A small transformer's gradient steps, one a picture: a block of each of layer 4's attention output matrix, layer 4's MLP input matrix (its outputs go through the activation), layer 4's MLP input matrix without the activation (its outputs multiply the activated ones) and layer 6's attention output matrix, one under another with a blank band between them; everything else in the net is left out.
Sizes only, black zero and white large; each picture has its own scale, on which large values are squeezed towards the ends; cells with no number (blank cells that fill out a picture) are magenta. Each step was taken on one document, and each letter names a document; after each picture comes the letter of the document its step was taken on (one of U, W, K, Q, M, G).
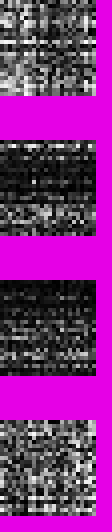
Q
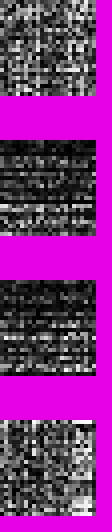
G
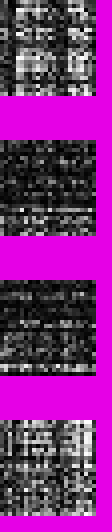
G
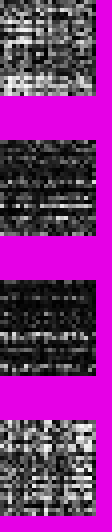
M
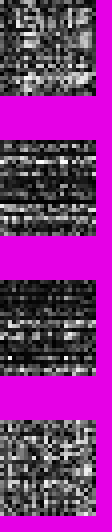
G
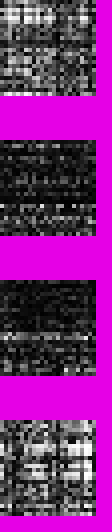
M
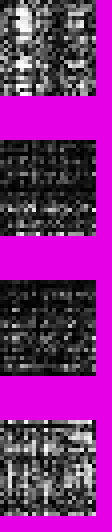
G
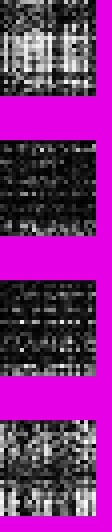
M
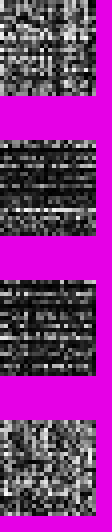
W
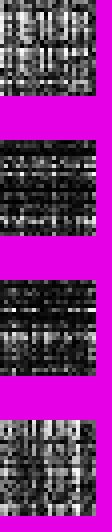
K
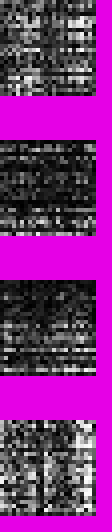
G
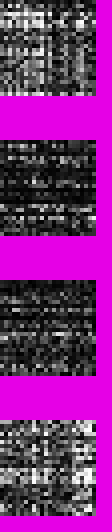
M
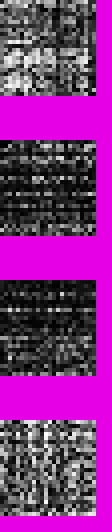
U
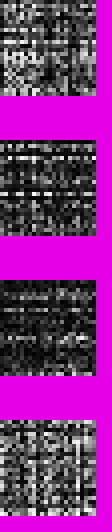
Q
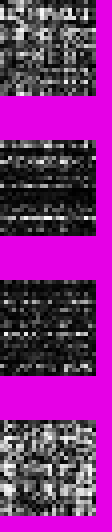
W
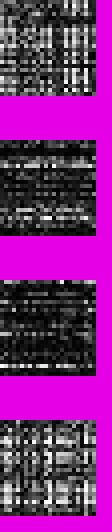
W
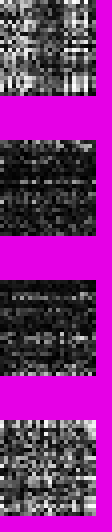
U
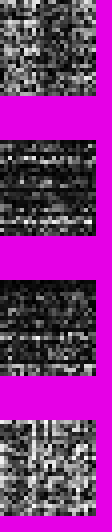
Q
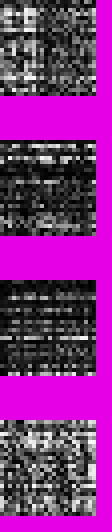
U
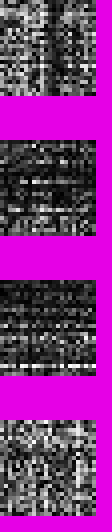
Q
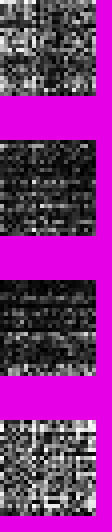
U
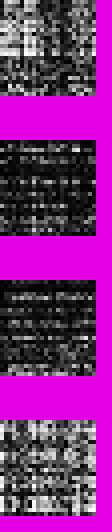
U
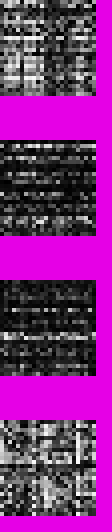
Q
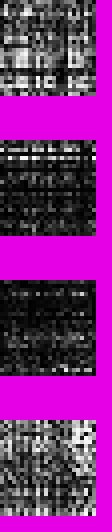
G
